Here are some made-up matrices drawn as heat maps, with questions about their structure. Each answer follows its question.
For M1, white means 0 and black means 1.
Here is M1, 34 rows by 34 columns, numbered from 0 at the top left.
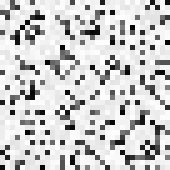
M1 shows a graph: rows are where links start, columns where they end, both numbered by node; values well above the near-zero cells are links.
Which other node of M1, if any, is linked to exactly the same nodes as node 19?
node 7
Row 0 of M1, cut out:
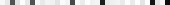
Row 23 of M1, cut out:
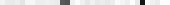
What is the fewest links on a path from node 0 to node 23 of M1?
3
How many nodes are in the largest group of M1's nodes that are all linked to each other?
4
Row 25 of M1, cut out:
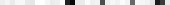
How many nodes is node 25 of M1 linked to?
6
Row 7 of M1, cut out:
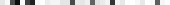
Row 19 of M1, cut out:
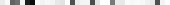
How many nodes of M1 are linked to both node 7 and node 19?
8
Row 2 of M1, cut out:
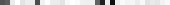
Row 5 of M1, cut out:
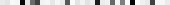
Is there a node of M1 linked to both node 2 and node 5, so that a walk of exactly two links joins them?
yes
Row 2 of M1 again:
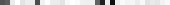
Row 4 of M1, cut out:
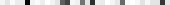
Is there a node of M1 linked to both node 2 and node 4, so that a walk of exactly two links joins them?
no
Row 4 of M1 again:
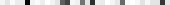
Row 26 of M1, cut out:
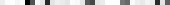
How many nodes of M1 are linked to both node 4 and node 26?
3
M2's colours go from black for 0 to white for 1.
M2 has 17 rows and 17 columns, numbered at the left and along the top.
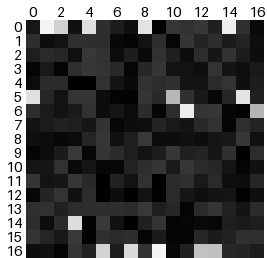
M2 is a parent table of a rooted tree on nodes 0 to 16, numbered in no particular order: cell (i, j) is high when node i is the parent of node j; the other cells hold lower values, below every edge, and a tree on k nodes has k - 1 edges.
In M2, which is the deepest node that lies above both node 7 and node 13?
16
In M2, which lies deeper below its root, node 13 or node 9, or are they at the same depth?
the same depth
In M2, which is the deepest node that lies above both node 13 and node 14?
16
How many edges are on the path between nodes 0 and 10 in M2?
2
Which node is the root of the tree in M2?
6
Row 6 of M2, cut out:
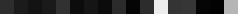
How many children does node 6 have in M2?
2
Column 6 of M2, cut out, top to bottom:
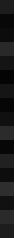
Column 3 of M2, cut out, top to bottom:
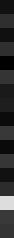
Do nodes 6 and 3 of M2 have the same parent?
no
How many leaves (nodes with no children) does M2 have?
12
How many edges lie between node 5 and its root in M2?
2
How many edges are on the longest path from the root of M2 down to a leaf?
5
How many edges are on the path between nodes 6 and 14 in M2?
4
